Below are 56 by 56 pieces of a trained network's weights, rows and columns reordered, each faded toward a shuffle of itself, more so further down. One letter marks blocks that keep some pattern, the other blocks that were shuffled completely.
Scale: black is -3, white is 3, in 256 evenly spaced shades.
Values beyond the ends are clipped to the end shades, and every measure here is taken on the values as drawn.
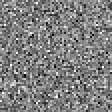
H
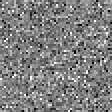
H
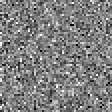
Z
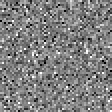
H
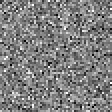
H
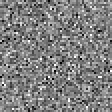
H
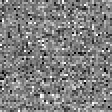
Z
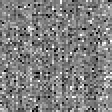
Z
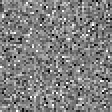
H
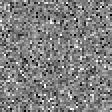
H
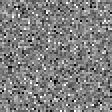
H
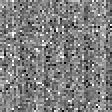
Z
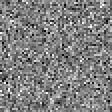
H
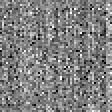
Z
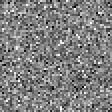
H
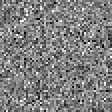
Z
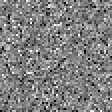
H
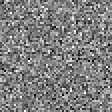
H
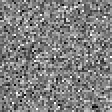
H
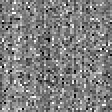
Z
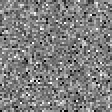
H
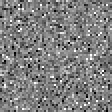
H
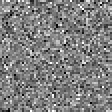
Z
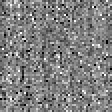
Z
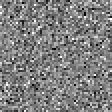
H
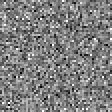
H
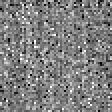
Z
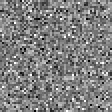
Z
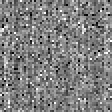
Z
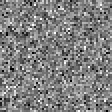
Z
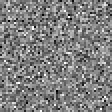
H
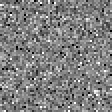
H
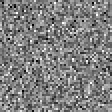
H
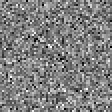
Z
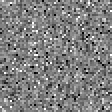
H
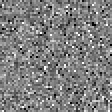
H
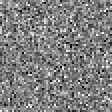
H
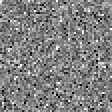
H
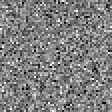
H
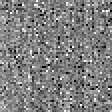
Z
